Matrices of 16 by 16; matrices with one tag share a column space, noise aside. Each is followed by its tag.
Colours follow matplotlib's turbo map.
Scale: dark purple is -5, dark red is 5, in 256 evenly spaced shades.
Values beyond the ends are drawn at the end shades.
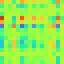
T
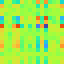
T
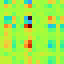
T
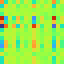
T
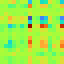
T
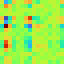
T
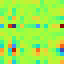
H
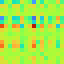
T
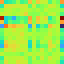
T
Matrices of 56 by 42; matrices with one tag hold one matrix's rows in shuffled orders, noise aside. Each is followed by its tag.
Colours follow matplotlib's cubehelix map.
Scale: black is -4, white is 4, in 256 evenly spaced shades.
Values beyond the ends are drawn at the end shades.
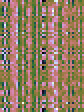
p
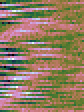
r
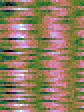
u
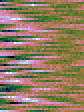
r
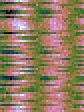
u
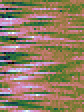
r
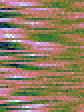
r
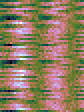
u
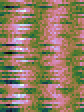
u
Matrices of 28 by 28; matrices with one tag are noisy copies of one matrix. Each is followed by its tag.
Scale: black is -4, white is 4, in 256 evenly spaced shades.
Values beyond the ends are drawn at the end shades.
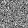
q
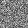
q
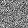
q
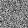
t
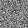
t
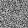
t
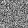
q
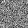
q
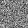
q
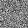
t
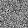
t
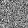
q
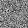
t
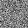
t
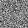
t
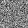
q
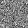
q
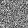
q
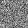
q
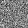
q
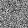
t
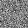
t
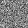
q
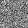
q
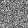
q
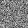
q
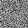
t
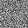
t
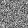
q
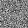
t
